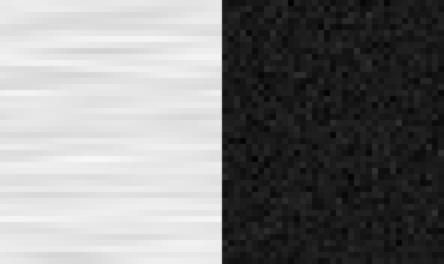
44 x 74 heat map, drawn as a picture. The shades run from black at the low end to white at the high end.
The table splits into one row of 2 panels. Panel 1,1: very high, streaked across, faint in contrast. Panel 1,2: very low, fine-grained, faint in contrast.
